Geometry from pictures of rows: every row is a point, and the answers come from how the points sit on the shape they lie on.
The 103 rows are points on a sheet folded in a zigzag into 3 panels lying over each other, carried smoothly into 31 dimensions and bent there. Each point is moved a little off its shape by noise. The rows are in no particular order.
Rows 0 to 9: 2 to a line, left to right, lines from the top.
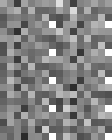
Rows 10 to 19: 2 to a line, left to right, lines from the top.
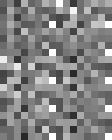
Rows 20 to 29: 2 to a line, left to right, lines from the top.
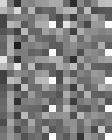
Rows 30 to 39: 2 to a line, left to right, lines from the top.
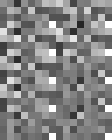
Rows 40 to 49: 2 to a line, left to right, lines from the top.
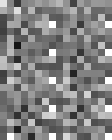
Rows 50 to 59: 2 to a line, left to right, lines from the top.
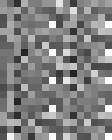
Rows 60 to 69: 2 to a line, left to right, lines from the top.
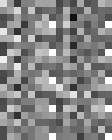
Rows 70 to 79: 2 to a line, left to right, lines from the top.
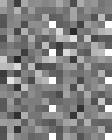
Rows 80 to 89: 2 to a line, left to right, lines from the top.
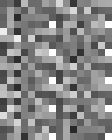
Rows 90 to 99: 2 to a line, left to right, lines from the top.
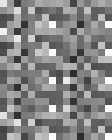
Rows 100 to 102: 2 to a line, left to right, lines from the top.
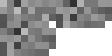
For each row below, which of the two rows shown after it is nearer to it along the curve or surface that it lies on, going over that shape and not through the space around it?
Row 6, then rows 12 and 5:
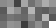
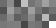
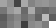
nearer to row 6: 12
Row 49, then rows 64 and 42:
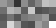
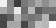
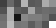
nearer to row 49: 42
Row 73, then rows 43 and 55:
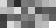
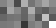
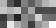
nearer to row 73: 55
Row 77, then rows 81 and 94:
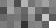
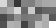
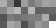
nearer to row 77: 94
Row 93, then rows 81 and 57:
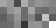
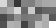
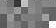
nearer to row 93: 81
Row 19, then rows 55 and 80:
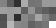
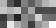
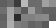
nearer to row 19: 55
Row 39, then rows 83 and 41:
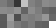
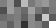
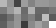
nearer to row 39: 41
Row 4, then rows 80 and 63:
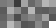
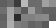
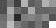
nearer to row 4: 63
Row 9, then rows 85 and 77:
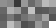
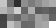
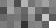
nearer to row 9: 77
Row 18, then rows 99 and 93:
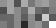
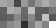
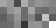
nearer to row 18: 99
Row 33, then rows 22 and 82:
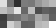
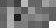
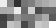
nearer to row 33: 82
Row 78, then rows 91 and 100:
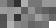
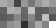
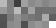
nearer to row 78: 100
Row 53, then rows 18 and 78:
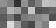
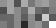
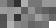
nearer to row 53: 18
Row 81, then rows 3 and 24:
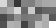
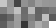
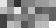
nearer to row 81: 3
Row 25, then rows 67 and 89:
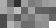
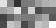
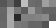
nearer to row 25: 67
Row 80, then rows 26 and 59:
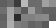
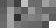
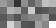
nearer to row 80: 26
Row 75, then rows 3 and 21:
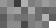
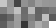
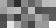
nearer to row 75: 3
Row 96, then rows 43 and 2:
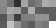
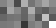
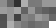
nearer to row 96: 43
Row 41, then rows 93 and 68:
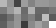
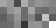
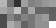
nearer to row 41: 93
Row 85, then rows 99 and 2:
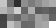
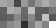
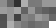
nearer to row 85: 2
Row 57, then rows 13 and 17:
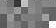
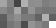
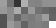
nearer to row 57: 17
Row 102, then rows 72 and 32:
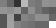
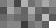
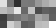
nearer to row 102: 32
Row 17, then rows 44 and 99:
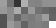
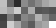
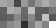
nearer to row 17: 44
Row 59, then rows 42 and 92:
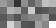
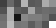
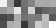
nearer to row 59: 42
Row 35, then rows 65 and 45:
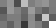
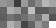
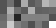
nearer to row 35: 65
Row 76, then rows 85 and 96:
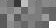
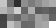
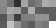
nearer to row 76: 85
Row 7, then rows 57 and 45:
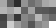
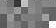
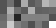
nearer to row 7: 57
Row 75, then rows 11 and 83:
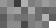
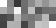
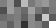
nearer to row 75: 83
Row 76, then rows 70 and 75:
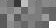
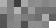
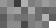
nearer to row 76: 70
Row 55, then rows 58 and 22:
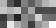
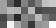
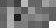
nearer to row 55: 58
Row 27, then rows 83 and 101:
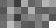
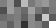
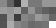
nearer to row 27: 83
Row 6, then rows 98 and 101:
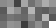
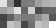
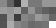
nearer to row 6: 98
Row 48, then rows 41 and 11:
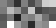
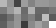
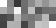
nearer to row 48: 41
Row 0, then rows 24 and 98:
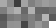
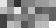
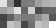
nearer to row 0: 98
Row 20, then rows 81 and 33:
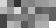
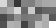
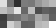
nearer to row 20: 33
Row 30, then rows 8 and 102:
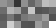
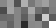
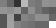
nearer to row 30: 8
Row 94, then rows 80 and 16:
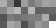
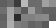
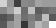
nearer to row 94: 16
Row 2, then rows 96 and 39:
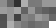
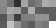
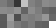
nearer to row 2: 39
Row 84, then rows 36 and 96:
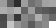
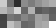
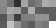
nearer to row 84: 36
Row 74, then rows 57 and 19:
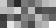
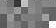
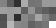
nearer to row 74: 19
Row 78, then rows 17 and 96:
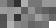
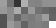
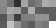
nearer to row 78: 17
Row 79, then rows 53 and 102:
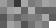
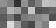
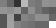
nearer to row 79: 53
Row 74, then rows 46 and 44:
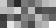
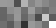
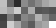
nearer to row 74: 44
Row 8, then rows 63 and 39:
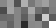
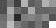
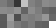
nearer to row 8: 63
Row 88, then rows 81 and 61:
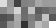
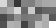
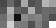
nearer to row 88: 81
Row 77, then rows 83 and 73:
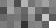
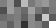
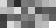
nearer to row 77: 83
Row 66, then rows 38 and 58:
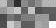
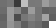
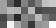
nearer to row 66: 58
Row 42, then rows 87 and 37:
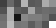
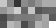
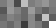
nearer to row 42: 37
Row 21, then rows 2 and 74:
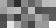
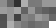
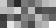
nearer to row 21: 74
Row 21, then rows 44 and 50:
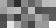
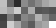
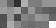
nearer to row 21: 44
